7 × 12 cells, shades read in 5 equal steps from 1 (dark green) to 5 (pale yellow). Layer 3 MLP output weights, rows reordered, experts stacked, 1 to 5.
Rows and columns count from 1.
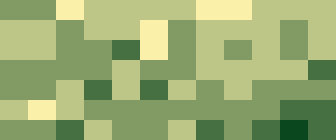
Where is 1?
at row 7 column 11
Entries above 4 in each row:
3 1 1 0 0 1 0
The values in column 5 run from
2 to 4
